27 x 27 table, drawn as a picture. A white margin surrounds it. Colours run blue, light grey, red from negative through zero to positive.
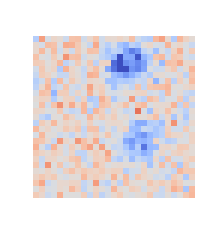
Mirror symmetry: none. Average level on the scale: 50%. Ninth with the lowest average: top middle. Dips: two.
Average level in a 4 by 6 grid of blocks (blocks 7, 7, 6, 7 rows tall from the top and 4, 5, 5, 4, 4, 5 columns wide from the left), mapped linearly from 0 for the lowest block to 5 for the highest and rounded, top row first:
554035
454444
555225
555445
